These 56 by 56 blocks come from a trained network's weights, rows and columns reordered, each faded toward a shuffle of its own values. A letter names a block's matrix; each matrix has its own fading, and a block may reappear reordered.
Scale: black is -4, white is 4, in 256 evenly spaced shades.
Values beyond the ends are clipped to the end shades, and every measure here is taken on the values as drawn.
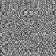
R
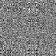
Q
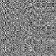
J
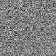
Q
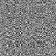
J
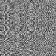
R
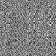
R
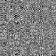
Q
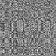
J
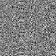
Q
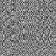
J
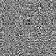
Q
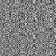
J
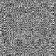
R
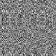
R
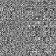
Q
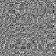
J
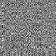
J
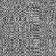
J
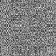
R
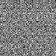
Q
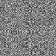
R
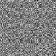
R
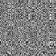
J
